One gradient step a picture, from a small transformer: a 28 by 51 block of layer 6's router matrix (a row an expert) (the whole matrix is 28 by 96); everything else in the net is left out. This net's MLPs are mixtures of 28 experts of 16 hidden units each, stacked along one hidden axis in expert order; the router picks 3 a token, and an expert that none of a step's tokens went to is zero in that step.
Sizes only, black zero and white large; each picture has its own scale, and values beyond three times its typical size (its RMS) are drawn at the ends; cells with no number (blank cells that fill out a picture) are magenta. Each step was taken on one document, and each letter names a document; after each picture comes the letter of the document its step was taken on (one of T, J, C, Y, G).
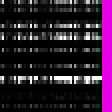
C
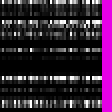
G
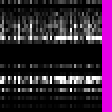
C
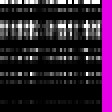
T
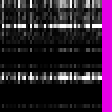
C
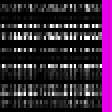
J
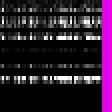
C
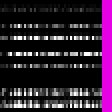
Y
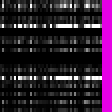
C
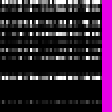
G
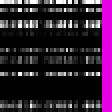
T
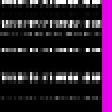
G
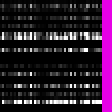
J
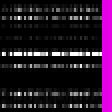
Y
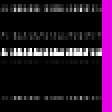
Y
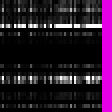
C
